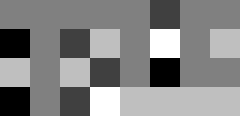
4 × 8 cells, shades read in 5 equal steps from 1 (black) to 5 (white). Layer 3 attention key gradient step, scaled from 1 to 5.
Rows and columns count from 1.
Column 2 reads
3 3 3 3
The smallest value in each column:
1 3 2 2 3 1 3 3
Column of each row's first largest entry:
1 6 1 4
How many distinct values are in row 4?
5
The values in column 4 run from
2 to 5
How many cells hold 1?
3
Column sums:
9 12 11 14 13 12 13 14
